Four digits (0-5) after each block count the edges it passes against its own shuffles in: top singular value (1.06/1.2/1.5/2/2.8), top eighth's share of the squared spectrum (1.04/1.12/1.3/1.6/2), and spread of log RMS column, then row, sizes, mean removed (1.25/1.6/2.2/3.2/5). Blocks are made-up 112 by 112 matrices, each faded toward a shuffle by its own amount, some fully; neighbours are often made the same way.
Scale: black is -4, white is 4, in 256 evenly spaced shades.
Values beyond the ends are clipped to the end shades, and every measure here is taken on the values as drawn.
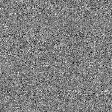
1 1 0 3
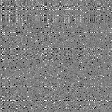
5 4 2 3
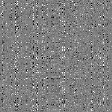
4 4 3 2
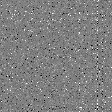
3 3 2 1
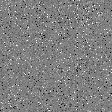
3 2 1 0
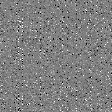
3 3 2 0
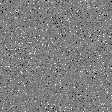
2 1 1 0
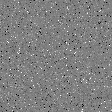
0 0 0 0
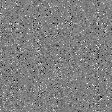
3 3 2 1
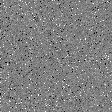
1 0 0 0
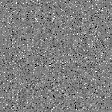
4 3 1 2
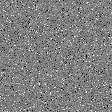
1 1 0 0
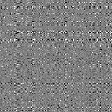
5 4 3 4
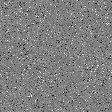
0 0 0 0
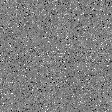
1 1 0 2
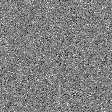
2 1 0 0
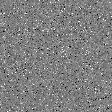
1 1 1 1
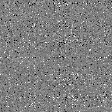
2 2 2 2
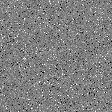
0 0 0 0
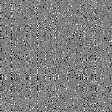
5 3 3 2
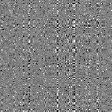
5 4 3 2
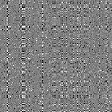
5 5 4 3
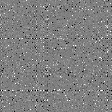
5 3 2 2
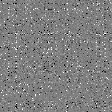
4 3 2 2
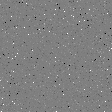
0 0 0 0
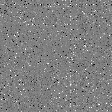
3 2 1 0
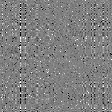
5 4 3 2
